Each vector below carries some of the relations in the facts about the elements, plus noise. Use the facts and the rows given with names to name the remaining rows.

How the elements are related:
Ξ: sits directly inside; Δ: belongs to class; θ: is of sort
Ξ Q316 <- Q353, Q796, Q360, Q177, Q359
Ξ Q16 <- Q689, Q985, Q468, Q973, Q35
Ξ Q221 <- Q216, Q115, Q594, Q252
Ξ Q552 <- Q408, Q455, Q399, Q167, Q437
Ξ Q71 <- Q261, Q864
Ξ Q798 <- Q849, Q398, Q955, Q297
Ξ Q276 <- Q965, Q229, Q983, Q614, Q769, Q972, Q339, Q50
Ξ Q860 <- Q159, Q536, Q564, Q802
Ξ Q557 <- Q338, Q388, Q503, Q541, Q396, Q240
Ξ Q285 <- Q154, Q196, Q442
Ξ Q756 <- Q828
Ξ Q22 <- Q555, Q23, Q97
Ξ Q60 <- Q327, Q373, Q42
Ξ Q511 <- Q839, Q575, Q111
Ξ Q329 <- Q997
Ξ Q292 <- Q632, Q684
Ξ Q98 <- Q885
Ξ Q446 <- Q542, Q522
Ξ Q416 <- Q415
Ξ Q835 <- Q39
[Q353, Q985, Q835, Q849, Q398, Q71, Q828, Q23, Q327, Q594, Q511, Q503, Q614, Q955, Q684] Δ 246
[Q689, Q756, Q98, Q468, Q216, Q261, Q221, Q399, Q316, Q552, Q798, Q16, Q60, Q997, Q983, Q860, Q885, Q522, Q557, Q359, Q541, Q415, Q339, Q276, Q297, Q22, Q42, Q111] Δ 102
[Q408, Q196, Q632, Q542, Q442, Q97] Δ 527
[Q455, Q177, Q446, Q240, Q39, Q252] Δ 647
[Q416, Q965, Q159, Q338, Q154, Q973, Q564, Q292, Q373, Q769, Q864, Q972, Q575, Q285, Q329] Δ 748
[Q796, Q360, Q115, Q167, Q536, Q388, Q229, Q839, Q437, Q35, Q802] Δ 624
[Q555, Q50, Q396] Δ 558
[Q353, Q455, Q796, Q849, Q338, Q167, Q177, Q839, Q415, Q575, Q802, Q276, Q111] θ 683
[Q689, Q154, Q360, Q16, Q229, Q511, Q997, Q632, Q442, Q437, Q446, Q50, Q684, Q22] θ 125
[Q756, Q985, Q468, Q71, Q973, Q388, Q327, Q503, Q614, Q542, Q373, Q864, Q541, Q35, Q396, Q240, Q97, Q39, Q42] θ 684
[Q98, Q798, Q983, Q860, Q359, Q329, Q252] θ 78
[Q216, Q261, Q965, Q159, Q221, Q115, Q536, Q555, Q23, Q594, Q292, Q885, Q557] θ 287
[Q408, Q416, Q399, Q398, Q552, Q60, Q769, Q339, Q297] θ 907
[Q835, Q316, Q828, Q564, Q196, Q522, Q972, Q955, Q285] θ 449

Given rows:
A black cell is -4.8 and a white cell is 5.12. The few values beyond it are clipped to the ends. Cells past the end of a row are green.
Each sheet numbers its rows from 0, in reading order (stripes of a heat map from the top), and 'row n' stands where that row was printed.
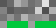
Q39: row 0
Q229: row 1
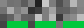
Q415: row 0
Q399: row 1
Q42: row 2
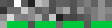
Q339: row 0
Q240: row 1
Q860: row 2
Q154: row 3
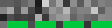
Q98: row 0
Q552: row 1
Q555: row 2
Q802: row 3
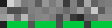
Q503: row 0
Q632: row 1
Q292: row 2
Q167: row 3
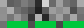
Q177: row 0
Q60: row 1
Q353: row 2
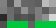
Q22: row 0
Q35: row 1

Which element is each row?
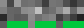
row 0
Q16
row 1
Q252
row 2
Q285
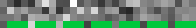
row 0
Q564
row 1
Q614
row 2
Q769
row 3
Q196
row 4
Q71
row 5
Q684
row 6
Q689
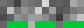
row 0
Q359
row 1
Q50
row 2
Q468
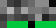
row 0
Q316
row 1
Q557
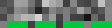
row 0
Q973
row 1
Q398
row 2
Q221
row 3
Q756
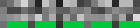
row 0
Q985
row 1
Q408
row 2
Q541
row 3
Q327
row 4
Q396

